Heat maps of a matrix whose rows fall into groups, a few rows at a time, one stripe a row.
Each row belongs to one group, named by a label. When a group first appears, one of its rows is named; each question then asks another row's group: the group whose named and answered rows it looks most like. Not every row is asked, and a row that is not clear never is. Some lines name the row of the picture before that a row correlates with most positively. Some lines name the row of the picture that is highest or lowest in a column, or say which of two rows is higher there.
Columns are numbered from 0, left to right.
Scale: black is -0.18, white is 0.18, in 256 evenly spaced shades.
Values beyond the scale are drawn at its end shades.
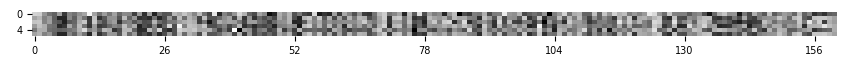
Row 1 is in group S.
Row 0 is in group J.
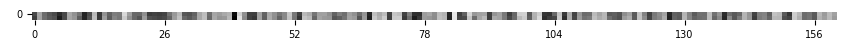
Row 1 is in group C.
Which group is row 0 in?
C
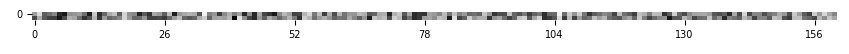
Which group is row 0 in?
S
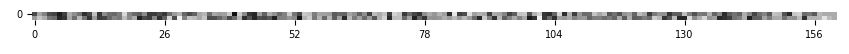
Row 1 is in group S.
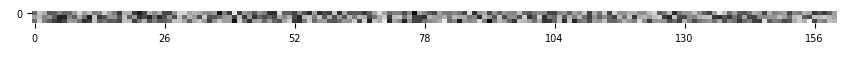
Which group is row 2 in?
C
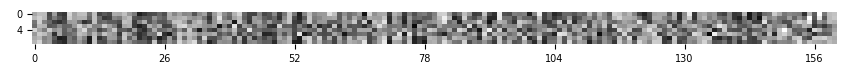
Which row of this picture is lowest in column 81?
5
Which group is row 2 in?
C
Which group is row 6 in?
S
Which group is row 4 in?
S
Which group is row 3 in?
J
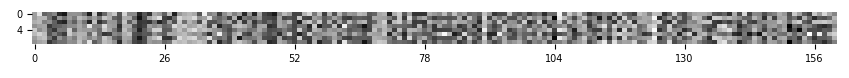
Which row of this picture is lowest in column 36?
2
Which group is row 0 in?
S
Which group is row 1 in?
J
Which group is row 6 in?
J
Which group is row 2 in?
S
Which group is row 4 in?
J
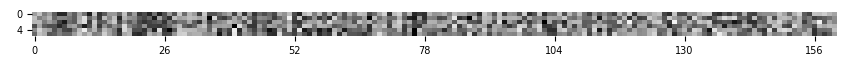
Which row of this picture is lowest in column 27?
4
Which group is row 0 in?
S
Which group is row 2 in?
S
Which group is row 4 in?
J
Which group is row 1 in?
J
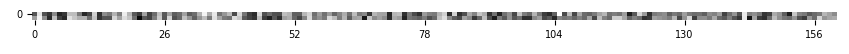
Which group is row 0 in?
C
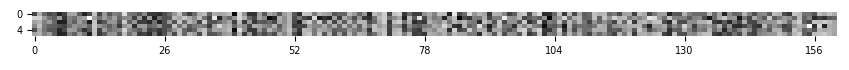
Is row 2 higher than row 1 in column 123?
No
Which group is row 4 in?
C
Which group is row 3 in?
C
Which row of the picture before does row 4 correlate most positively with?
0
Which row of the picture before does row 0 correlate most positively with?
0
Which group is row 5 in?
S
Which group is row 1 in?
J
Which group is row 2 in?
S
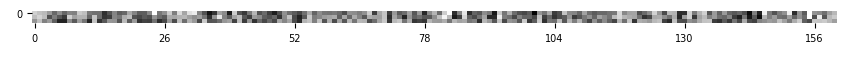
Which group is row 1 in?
C
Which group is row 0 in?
S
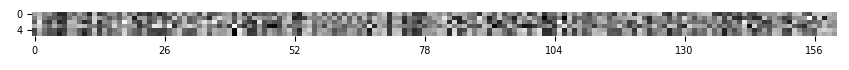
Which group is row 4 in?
C
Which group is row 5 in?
C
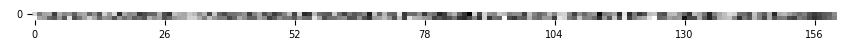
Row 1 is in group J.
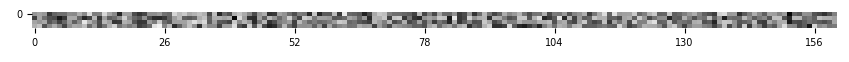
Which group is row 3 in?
S
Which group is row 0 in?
J
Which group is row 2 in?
J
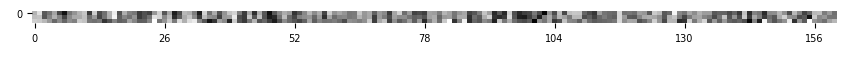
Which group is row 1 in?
S
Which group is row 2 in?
S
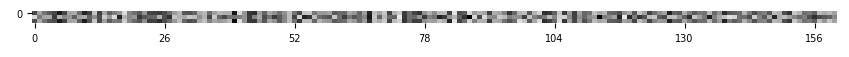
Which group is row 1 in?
J
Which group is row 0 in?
C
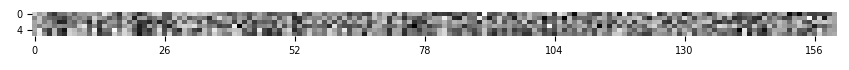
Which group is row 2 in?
S
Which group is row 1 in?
C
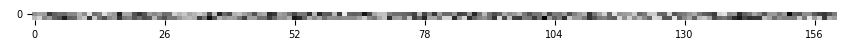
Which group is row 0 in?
J
